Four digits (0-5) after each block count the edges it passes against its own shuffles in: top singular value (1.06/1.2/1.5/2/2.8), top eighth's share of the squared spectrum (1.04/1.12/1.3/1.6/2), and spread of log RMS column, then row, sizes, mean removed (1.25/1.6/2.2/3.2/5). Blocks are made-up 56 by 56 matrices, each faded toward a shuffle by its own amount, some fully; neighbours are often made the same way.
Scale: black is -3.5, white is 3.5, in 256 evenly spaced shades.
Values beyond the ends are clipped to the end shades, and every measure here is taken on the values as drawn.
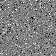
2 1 0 0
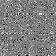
3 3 1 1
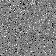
0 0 0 0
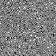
3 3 0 1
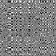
5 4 3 3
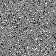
2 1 0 0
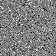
1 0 0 0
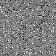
3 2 0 1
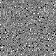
3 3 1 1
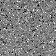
2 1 0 0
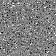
2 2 0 1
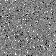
1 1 0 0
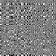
4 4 2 3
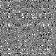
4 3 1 2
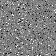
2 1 0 0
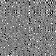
4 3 2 2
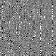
4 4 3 1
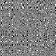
4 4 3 2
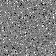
0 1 0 0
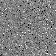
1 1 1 0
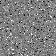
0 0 0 0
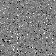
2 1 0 0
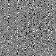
2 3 3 0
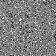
1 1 1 0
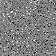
1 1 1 0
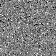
0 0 0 0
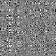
4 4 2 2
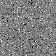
1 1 0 0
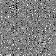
3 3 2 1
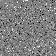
0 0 0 0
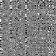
4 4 3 2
